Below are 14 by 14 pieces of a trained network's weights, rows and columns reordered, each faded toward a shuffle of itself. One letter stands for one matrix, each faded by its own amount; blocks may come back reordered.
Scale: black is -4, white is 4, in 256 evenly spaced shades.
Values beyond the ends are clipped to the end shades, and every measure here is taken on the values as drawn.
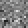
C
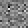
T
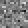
C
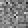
C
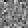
T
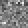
C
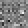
C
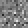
C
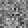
C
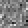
T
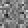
T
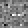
C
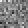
C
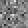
T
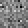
C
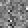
T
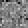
C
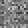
C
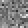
T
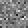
C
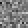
C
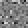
C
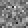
C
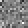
T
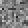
C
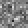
T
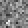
T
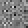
T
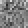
C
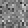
T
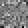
C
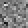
T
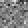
C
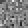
T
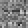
C
